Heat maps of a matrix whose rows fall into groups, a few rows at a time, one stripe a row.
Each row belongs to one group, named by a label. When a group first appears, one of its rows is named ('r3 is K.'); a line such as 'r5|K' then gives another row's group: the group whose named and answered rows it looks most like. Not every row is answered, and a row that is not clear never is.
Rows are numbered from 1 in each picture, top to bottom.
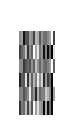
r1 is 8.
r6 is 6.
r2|6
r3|8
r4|6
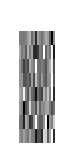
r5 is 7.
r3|8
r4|8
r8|7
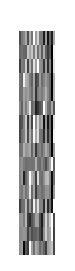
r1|6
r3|6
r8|6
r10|8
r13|6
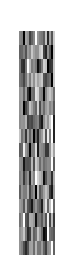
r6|8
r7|7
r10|8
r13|7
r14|7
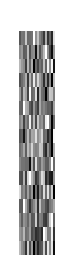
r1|6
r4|6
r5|8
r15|7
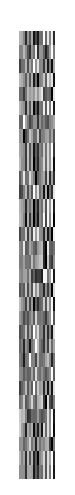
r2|8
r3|6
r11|7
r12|6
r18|7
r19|6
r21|8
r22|6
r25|8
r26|6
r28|7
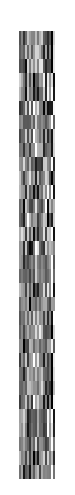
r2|6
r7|8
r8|6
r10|7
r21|6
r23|8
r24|6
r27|6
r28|7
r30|8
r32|8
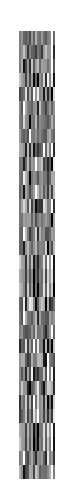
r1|8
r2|7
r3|8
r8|8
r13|7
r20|7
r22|8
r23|6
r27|6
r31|7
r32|8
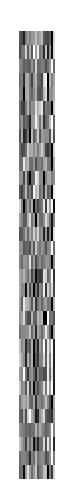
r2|6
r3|8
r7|8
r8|8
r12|6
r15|6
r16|8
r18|7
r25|7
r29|8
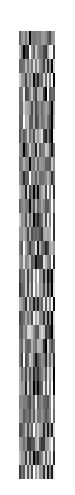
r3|6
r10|8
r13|8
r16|8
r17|7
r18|6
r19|6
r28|8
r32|6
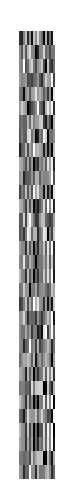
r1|6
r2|7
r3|7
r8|7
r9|6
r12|6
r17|7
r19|8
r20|6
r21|7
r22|7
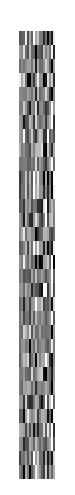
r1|6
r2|7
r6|8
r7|8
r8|7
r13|7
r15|7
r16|6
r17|7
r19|7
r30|8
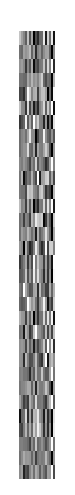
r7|6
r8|7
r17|6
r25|8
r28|6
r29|6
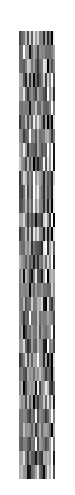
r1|6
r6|8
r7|6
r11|6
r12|6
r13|6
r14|7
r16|7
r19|8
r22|8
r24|6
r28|8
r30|8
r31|7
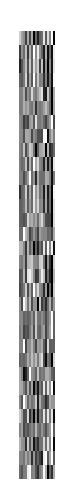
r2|6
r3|6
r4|6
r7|8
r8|7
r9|7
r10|6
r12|6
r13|6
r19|6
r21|8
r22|8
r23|7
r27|8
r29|8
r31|7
